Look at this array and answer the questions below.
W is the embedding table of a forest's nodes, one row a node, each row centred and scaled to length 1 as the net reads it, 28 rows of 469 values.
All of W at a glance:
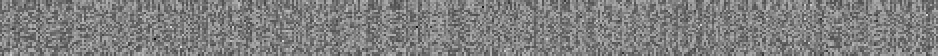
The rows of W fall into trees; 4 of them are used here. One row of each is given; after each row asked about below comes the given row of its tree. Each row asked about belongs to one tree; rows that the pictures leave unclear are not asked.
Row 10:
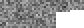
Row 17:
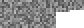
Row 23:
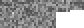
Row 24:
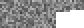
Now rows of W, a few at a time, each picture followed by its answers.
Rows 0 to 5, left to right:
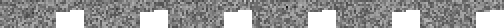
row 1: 23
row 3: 23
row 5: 24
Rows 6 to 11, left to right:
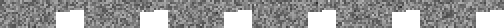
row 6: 17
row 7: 10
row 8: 17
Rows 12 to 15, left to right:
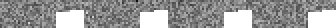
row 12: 24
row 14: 23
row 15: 24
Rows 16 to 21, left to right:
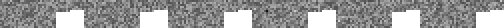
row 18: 23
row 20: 23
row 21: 10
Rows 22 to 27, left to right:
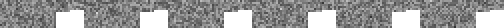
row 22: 10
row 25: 24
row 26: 17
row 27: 17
